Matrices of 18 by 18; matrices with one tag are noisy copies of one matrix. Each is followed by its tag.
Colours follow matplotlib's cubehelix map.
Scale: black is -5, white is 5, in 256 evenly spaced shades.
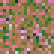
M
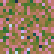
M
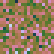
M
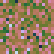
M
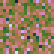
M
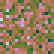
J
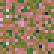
J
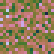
J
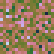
J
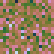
M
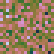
J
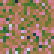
M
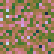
J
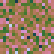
M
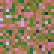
J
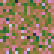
M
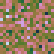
J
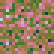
J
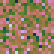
M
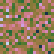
J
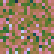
M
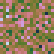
J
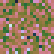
M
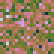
J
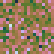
M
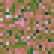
J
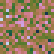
J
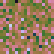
M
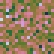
J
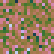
M
